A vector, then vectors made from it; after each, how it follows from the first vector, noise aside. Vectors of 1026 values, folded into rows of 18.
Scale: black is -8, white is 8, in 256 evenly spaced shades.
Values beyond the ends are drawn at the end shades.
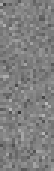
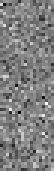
scaled up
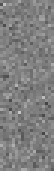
negated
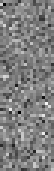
scaled up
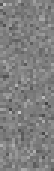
negated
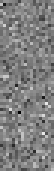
scaled up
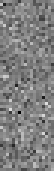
scaled up
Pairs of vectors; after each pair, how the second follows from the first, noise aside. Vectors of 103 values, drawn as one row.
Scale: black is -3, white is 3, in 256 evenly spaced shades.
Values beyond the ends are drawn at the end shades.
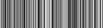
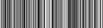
copied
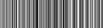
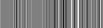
partly zeroed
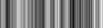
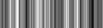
wrapped around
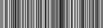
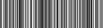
reversed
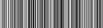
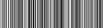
copied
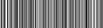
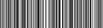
wrapped around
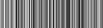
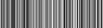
wrapped around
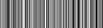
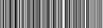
wrapped around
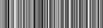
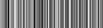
copied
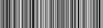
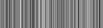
shrunk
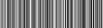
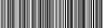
copied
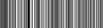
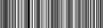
copied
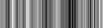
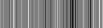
partly zeroed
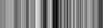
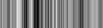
wrapped around
